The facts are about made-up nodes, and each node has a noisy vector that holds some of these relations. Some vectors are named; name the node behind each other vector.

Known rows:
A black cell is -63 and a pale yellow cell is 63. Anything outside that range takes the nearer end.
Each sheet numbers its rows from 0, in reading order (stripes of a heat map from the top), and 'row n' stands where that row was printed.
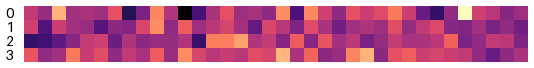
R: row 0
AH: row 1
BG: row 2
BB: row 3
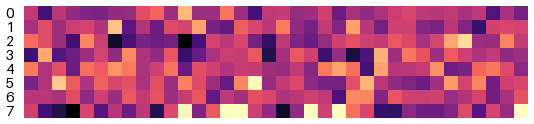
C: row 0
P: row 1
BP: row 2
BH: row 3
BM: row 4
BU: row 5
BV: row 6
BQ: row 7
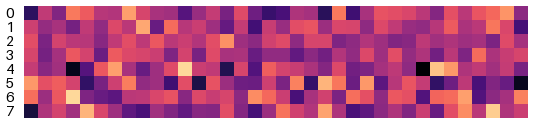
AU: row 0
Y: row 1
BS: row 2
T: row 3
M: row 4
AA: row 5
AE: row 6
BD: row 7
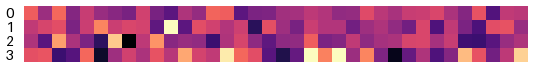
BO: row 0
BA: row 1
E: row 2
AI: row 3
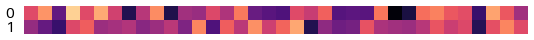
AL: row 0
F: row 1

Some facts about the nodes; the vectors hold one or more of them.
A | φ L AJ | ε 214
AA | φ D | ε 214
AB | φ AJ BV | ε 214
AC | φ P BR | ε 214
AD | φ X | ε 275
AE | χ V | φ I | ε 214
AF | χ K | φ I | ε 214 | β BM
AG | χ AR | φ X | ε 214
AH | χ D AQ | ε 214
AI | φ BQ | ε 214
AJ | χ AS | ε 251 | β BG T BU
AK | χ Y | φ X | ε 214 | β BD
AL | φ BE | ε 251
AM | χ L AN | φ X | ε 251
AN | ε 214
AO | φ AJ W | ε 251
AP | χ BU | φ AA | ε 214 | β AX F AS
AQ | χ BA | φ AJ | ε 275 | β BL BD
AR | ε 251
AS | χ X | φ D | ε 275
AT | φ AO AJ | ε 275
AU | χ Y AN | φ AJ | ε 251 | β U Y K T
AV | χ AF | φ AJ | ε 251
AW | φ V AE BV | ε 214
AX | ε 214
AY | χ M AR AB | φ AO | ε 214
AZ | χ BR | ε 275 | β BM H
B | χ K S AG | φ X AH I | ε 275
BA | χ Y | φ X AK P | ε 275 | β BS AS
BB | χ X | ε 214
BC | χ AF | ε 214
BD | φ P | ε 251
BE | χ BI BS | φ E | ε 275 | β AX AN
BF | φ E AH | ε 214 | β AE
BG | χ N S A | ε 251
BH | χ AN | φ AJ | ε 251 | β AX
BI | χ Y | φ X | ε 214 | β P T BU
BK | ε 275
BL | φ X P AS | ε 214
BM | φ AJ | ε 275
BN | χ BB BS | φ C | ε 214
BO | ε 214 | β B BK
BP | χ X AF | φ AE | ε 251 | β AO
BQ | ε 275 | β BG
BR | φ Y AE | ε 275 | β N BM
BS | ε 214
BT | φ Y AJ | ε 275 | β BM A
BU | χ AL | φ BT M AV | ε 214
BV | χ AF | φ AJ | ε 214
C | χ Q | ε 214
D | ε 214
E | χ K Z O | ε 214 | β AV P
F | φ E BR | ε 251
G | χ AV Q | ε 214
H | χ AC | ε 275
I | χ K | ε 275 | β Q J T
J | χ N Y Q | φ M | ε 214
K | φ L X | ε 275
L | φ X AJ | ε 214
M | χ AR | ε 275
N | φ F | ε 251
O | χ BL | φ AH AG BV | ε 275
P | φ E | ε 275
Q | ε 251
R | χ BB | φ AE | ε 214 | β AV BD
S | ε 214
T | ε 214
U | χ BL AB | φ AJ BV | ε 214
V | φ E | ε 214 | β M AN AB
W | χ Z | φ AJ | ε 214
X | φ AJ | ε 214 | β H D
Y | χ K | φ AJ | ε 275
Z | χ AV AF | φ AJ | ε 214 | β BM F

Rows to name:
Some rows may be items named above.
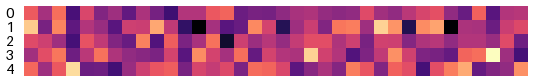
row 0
BO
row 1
AF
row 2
B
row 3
AQ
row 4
AE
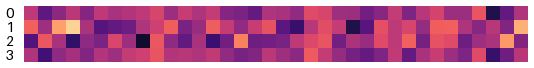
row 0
AG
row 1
BF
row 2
AV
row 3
AG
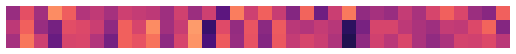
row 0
AC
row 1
O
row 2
O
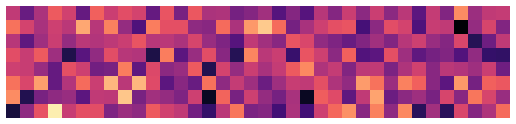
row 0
T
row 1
AS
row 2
AG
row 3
D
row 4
B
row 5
Z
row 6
I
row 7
BI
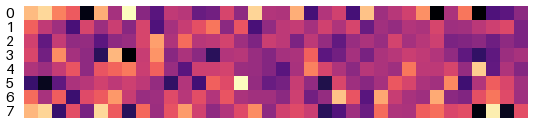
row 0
AP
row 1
BK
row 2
AH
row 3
E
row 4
AY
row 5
AJ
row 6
BT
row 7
BE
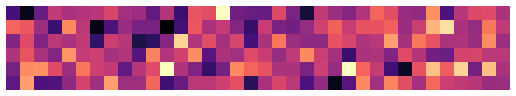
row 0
AJ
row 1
BP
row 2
AO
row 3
AD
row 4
J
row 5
BH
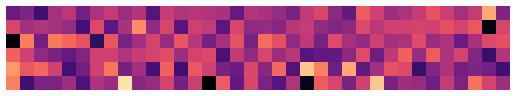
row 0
Q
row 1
V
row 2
AM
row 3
AX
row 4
AA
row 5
I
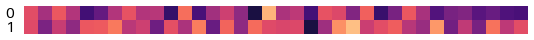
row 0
D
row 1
BR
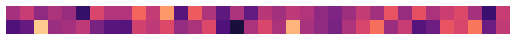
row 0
AN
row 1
AK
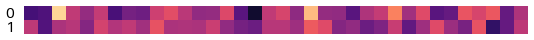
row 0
AK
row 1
AG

